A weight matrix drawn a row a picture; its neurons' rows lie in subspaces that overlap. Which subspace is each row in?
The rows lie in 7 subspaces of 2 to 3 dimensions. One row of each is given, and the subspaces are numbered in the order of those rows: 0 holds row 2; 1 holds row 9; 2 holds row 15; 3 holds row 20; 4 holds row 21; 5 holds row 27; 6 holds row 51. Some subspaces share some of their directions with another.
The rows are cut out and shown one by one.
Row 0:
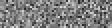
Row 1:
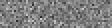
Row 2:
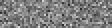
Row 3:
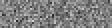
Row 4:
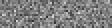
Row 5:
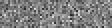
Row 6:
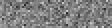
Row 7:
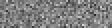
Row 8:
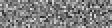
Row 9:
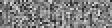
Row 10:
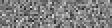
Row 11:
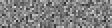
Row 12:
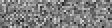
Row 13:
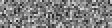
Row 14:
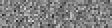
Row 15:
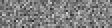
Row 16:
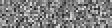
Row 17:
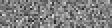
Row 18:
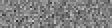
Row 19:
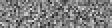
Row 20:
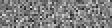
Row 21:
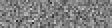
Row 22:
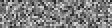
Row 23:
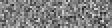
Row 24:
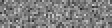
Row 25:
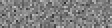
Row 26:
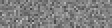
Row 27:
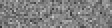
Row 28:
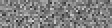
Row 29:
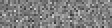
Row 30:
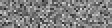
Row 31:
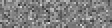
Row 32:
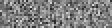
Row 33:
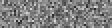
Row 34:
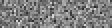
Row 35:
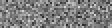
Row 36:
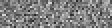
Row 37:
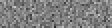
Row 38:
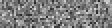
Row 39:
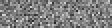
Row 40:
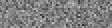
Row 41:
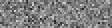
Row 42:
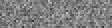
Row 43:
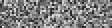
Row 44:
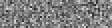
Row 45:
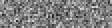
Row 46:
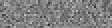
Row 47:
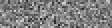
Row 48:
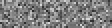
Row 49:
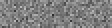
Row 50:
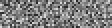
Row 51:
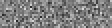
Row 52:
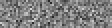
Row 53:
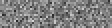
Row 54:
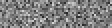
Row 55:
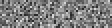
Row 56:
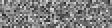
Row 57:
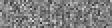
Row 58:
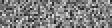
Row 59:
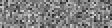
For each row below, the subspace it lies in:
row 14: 6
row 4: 1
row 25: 1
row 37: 1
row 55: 6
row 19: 4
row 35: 3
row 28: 0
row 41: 2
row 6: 2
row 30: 0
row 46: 5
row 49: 1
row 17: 2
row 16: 6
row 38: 1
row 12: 2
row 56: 4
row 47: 2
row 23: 3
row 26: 5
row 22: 2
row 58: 0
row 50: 5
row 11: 1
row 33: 5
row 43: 5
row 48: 4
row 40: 3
